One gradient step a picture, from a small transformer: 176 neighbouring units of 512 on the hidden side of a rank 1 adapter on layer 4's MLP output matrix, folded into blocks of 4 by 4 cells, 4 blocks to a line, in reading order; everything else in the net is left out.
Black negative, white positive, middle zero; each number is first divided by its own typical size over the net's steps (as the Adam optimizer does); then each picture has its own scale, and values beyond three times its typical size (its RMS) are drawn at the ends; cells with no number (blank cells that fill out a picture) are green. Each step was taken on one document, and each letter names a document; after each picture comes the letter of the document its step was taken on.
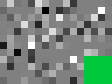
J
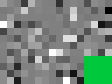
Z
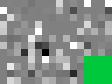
Z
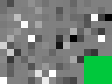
J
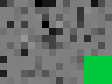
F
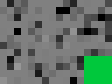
J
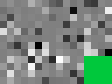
Z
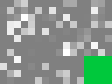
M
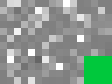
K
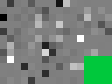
K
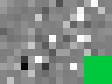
K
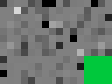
F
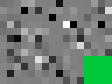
Z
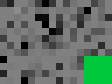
F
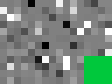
Z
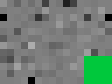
K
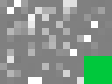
M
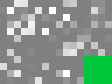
M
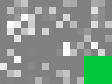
M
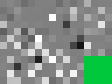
Z
